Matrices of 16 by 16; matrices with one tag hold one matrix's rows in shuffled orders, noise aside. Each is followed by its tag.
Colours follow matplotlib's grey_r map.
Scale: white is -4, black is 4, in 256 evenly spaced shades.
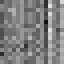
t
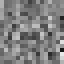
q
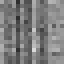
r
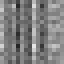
r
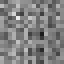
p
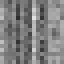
r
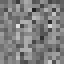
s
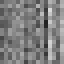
t
